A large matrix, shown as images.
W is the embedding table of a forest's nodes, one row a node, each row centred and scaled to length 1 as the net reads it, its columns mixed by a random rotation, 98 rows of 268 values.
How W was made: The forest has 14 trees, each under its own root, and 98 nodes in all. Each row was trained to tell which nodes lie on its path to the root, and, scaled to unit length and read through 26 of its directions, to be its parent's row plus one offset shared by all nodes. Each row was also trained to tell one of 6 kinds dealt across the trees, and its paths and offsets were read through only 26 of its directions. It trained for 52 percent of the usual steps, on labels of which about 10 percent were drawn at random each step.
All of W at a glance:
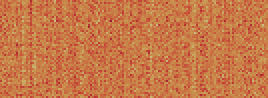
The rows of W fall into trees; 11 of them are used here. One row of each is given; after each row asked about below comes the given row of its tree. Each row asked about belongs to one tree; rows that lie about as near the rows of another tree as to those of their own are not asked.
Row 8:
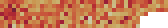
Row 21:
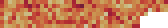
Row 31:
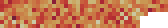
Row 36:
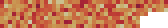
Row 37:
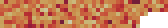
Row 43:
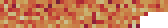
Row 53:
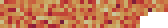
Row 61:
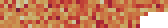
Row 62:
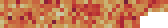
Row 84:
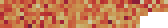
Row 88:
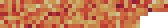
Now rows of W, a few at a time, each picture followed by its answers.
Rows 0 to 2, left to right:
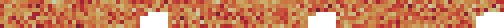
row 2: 37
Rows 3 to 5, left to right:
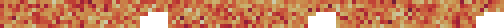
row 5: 62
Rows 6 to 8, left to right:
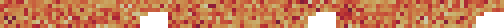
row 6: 43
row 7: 84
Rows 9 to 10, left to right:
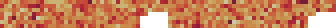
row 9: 53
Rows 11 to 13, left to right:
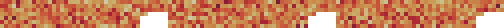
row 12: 43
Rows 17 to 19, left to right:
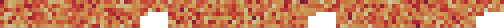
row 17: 21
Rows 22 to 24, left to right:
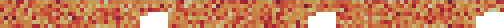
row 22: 43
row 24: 43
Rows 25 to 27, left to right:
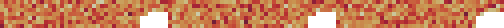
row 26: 61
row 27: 21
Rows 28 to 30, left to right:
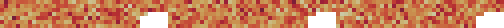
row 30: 37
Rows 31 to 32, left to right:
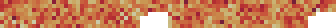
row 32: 62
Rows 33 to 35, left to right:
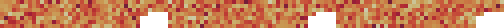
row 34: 53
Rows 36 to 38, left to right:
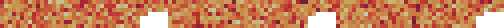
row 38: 61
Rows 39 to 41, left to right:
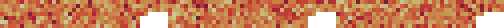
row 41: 88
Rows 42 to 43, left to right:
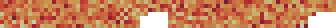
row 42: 31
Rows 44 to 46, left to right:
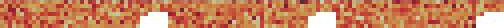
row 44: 8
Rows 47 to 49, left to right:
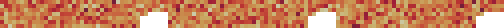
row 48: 21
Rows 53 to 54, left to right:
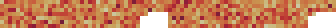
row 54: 43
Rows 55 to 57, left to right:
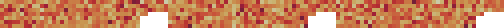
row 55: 84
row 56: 53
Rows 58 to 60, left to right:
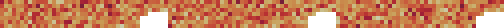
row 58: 36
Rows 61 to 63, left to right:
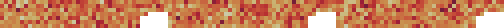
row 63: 37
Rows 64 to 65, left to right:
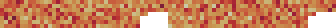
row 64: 43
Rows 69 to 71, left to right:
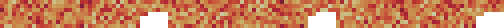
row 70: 37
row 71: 37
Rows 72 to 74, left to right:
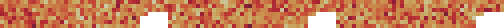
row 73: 88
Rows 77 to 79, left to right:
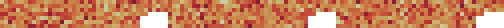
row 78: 53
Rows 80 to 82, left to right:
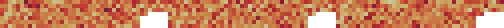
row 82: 53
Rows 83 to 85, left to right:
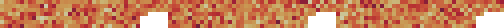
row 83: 53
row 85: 37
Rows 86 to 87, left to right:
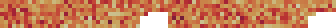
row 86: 8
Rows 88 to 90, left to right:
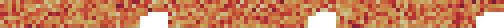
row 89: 37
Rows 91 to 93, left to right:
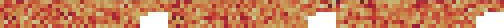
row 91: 43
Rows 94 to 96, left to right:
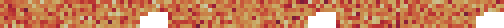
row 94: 8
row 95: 84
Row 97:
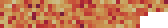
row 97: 53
